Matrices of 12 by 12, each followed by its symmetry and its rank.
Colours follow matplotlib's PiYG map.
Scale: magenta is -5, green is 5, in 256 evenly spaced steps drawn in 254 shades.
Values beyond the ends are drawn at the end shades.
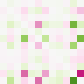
antisymmetric, rank two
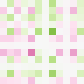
antisymmetric, rank two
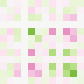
symmetric, rank two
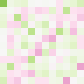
symmetric, full rank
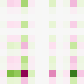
neither, rank one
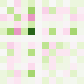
symmetric, rank two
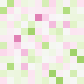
symmetric, full rank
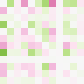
antisymmetric, rank two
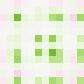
symmetric, rank two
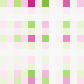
neither, rank one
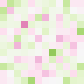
symmetric, full rank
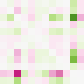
antisymmetric, rank two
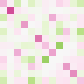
symmetric, full rank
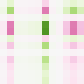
neither, rank one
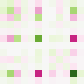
symmetric, rank two
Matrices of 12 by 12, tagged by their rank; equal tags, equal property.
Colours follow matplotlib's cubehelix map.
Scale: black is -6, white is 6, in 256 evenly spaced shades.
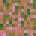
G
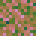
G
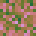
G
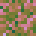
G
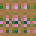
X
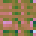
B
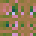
B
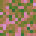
G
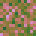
G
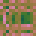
B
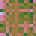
B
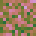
G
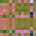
B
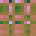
X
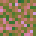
G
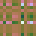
X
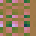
X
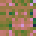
B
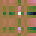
X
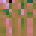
B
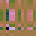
X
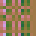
X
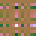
X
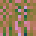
B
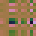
X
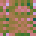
B
